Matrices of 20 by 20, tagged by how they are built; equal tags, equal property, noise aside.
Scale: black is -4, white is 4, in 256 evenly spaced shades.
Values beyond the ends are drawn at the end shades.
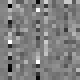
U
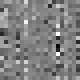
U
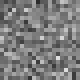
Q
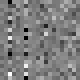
U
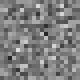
Q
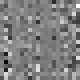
U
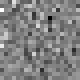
Q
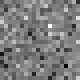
Q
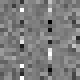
U
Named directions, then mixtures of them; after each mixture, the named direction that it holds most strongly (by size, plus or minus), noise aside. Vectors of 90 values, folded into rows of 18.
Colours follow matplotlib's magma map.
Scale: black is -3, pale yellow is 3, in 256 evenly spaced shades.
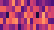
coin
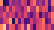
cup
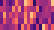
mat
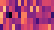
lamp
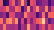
coin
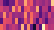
mat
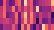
mat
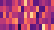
mat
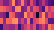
coin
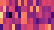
lamp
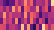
mat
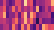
mat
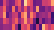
mat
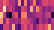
lamp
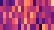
mat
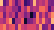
mat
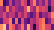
cup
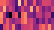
lamp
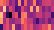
lamp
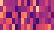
lamp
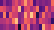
mat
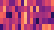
lamp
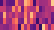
mat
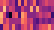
lamp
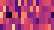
lamp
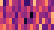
mat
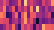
lamp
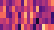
mat
